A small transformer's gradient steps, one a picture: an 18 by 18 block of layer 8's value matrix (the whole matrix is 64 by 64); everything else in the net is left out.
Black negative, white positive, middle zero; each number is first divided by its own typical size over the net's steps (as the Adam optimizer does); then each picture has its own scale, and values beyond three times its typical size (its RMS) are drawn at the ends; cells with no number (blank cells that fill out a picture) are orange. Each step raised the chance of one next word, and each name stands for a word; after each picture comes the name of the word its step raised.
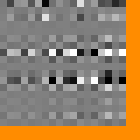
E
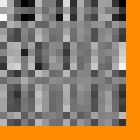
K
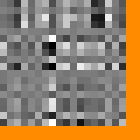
K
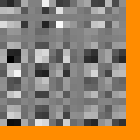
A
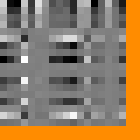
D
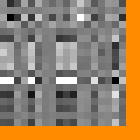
K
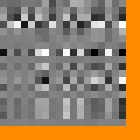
E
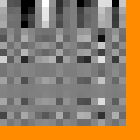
D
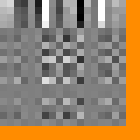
D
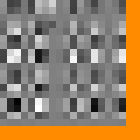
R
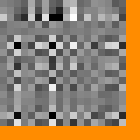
K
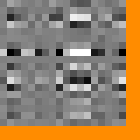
E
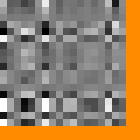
R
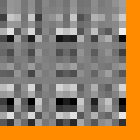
R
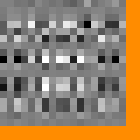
R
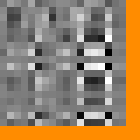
K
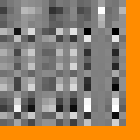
R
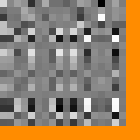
R
